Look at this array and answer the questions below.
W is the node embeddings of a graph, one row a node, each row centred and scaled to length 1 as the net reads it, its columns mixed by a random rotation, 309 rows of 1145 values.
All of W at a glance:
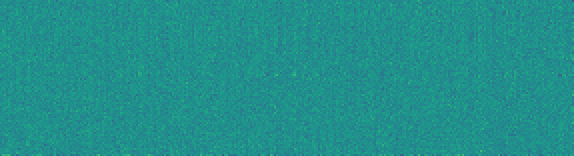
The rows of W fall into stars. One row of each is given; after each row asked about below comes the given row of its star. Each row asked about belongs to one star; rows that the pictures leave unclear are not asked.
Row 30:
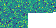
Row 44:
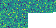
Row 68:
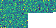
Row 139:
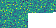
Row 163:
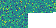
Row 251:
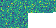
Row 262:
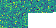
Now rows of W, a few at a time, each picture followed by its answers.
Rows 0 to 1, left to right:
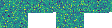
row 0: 30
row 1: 68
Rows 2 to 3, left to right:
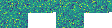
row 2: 251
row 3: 163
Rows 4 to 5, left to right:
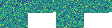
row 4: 163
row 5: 251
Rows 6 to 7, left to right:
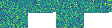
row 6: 44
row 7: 251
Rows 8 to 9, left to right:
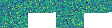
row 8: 30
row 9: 262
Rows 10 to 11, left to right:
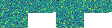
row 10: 30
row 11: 44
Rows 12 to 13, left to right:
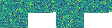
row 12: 163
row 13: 251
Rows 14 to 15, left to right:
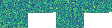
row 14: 44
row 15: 163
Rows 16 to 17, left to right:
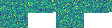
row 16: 163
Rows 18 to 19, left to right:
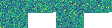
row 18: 44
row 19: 30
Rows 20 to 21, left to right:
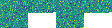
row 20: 262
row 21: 30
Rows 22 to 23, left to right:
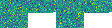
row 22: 44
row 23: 44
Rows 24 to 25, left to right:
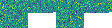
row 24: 68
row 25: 251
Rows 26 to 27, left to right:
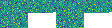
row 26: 44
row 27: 44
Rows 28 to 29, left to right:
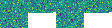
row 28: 44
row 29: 44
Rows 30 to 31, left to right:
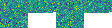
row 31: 251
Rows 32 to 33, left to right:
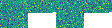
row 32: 262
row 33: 30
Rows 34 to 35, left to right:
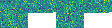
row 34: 68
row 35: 262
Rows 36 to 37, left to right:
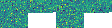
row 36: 262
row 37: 68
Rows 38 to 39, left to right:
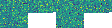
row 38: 30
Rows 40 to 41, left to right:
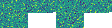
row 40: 68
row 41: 30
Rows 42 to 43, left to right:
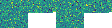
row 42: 251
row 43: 163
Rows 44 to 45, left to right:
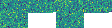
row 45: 262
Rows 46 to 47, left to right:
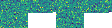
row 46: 44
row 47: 30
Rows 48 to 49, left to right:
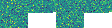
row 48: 251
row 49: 30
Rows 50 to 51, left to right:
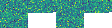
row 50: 139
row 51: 30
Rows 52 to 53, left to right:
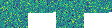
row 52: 163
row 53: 262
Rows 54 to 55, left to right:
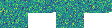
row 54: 139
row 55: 163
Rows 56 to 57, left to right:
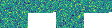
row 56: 30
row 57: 68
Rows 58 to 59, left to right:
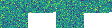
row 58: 163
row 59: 139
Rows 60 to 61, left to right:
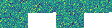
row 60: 139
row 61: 30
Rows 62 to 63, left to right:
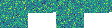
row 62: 262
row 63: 44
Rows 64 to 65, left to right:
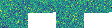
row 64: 139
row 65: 262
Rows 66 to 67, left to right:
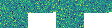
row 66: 163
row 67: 68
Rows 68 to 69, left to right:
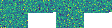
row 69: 44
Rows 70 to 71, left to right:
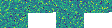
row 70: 139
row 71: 262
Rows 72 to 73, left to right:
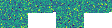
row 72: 139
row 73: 163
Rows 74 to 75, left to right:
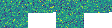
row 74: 30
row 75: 251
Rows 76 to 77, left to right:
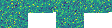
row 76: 251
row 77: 139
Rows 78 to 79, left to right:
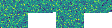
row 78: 68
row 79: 139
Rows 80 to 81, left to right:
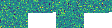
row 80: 30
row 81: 139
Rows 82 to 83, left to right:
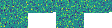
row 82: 30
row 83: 68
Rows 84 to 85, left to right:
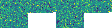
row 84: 163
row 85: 251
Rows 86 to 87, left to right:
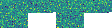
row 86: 262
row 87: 68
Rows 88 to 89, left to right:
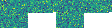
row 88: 68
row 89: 262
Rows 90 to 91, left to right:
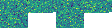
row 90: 251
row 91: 251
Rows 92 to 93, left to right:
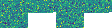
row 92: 163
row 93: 30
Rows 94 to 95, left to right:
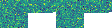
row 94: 68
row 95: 139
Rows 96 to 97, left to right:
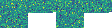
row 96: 251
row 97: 30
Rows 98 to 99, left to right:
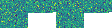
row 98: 163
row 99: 44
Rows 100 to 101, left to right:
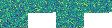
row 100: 139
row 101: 163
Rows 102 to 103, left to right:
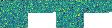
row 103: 163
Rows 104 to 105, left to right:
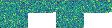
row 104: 163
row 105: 163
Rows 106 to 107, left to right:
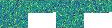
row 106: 251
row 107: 68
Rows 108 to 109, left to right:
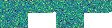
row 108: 139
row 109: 44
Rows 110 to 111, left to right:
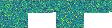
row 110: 139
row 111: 251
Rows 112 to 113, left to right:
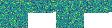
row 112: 163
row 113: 262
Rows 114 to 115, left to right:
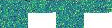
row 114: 139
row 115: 163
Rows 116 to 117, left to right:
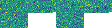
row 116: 163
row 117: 251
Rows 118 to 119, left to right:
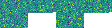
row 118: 30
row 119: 262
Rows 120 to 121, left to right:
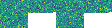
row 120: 44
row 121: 262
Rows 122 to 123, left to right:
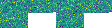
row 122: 262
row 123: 68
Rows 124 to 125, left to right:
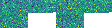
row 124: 30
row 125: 44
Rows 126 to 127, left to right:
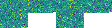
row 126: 44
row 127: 251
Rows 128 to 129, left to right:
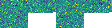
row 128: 251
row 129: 30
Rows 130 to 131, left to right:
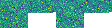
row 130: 262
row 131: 44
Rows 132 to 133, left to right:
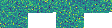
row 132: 30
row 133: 30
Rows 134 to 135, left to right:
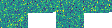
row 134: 68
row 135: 139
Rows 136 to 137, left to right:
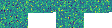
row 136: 163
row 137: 30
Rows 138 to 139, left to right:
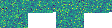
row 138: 44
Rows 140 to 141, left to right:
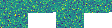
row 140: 68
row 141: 139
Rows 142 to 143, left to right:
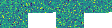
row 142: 262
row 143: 44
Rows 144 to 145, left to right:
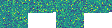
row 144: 44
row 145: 139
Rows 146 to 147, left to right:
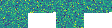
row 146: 163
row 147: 44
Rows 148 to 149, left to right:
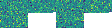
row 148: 262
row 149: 139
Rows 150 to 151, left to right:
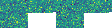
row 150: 139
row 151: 139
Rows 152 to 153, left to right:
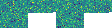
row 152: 262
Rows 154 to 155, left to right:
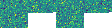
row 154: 68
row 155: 262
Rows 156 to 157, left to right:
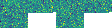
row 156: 30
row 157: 44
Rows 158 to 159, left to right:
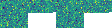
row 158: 44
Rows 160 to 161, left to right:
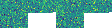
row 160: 44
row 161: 139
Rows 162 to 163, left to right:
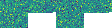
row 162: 68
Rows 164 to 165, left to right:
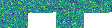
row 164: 251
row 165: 44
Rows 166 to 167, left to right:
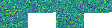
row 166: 30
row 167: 262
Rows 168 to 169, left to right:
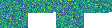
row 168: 262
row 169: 251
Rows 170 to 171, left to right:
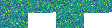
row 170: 163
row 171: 68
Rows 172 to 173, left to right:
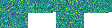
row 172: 251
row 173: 262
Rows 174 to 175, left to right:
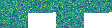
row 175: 44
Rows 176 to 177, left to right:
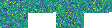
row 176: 44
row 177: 30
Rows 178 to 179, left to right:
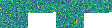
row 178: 163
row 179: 30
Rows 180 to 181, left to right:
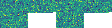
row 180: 68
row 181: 262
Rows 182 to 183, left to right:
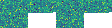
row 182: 30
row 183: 262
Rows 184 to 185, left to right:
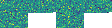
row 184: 30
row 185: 68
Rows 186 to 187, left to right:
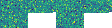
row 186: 251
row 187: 139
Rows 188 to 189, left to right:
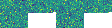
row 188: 30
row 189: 262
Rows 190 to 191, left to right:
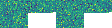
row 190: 262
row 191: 44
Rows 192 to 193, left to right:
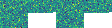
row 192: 68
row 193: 44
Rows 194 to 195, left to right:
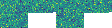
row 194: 68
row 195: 44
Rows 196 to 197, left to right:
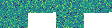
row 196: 251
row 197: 68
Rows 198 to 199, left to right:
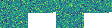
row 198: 44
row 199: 68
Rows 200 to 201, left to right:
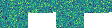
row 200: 251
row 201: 30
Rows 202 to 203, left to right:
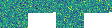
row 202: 30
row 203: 68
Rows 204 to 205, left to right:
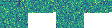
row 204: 163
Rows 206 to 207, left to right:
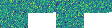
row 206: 139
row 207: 163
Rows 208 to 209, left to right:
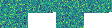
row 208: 68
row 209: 30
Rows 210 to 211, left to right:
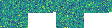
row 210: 30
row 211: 251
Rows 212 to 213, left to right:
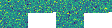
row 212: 139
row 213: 262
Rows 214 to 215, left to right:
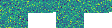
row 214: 251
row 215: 251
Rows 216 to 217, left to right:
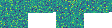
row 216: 139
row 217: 262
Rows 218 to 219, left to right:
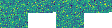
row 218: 68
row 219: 251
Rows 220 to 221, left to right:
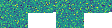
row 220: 139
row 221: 139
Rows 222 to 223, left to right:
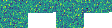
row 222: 30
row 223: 44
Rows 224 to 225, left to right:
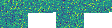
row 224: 262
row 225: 251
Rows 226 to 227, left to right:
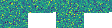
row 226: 251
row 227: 68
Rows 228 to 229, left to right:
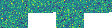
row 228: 251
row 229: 44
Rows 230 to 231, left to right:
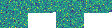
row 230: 262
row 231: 139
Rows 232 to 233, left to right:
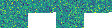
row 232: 251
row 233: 30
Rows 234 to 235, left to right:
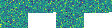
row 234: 44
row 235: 30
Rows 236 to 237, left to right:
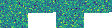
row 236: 262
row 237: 30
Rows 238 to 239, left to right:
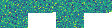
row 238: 30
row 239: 163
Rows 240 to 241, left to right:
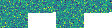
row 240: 30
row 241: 44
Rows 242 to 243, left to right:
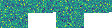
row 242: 68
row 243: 262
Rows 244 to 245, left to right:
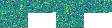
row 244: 251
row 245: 262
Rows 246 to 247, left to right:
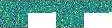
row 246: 139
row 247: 251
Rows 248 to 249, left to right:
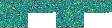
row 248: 68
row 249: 44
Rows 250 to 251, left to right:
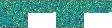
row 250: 262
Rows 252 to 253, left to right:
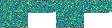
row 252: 163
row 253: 262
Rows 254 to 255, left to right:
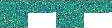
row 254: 163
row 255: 44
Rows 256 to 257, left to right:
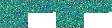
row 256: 68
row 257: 251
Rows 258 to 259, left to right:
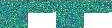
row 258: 251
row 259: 30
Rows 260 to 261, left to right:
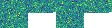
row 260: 251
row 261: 163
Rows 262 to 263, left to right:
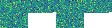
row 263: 44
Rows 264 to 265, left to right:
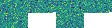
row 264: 262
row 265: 163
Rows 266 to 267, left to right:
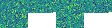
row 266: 44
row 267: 68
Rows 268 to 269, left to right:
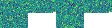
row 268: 163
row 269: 251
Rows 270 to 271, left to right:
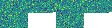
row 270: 251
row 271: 68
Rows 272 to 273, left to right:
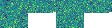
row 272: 251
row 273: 44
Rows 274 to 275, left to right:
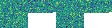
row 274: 262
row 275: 262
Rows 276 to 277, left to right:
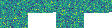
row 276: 44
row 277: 30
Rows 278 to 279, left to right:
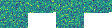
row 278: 163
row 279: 68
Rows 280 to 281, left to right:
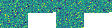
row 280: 68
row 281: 44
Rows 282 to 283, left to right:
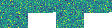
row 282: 251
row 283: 44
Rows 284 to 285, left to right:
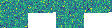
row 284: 139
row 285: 262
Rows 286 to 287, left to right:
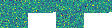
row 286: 44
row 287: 68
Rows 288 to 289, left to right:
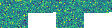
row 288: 68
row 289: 44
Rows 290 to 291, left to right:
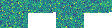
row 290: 251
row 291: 251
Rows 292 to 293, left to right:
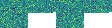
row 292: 251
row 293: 44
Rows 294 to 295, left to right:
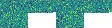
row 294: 262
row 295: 251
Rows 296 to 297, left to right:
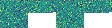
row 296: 139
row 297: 44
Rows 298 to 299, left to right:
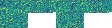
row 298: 163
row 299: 163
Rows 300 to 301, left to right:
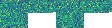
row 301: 251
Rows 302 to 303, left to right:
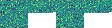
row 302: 251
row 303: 251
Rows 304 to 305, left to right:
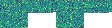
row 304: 44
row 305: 251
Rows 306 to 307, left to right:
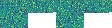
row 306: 262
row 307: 30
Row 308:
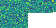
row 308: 163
